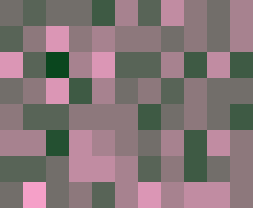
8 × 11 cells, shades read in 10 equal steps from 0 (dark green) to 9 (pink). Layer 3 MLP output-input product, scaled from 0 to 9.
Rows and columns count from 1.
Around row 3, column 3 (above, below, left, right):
8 8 3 6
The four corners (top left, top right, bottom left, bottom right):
4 6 4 5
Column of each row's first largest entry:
8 3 1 3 1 4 4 2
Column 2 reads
3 5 3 5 3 6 3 9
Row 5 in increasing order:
2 2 3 3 4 4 5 5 5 5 5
